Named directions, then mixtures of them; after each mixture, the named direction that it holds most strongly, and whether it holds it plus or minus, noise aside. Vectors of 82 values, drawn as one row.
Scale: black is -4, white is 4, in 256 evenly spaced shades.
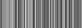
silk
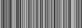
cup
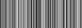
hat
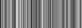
hat, plus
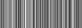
silk, plus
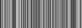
cup, minus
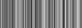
silk, minus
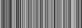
cup, plus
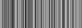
silk, minus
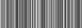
hat, minus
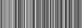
silk, plus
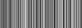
cup, plus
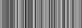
silk, minus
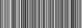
cup, minus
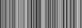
hat, plus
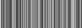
cup, plus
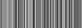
silk, plus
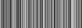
cup, plus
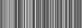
silk, plus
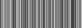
cup, minus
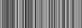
silk, minus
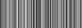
hat, plus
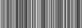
hat, minus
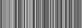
silk, plus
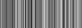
silk, minus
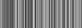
silk, minus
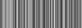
silk, plus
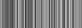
silk, minus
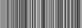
hat, minus
